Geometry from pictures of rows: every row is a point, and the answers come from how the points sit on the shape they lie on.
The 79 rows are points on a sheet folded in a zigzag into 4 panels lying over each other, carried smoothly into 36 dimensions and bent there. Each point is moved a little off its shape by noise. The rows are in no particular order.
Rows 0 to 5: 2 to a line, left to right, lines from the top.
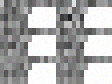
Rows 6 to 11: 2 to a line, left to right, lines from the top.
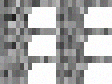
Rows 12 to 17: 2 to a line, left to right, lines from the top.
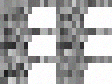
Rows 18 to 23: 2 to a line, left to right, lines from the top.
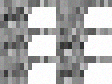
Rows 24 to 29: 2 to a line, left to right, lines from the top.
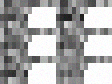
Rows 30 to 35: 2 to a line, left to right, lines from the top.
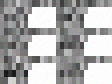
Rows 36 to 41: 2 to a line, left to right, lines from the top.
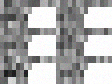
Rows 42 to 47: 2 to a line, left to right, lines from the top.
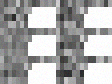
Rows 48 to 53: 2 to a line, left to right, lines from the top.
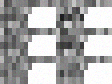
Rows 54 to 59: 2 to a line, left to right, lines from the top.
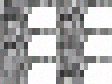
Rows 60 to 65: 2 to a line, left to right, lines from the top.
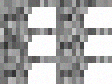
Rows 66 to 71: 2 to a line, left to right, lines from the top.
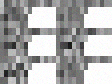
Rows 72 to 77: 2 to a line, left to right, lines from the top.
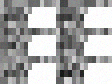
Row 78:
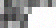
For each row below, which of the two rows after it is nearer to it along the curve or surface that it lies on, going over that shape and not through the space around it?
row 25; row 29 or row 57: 57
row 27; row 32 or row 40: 40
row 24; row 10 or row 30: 10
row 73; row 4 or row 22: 22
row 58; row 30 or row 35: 30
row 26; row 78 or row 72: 78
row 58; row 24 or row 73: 24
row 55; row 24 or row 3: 3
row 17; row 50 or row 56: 56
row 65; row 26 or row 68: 68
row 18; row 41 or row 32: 41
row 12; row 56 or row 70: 70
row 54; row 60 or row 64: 60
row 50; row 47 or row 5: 47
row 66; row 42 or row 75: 75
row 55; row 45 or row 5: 5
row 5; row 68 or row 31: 31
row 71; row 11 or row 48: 48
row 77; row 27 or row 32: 27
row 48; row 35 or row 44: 35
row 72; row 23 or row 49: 49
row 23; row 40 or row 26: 40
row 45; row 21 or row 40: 40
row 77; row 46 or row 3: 46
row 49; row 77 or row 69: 77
